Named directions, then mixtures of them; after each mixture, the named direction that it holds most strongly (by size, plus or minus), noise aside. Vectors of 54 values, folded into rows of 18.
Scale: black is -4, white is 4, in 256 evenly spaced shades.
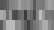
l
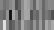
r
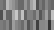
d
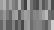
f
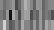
r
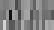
r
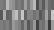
d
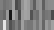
r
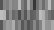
l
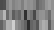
l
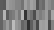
d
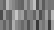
d
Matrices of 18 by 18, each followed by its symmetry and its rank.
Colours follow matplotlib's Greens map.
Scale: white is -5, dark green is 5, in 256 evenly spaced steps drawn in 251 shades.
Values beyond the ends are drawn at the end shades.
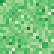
symmetric, full rank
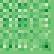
symmetric, rank two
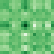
symmetric, rank two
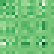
symmetric, rank two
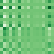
neither, rank one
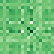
symmetric, rank three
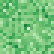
symmetric, full rank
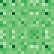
symmetric, rank three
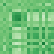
symmetric, rank two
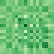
symmetric, rank three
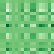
neither, rank one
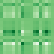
neither, rank one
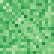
symmetric, full rank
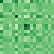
symmetric, rank three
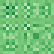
symmetric, rank two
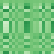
neither, rank one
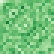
symmetric, full rank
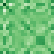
symmetric, rank three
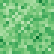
symmetric, full rank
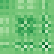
symmetric, rank two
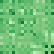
symmetric, rank three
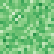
symmetric, full rank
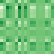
neither, rank one
